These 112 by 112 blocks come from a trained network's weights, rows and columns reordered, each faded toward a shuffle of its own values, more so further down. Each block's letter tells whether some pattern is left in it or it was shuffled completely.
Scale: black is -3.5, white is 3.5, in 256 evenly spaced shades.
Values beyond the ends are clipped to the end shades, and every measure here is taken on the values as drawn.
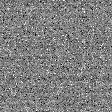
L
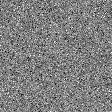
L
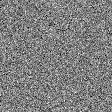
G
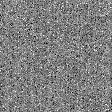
L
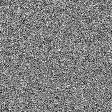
L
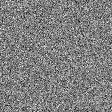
G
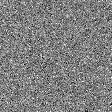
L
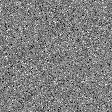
G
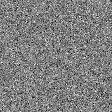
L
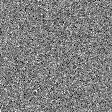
G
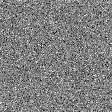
G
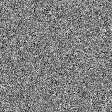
G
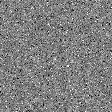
G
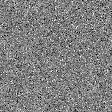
G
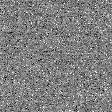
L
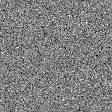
G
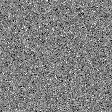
G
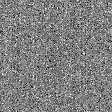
L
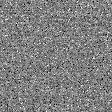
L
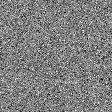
G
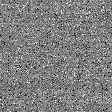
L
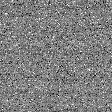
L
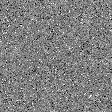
G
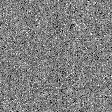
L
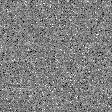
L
